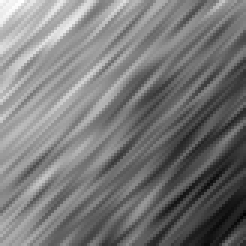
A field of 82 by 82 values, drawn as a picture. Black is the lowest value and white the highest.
There is an overall slope up to the top left. The ninth with the lowest average is the bottom right. No single row or column stands out from its neighbours. The top left is the ninth with the highest average. Streaks slant up to the right.
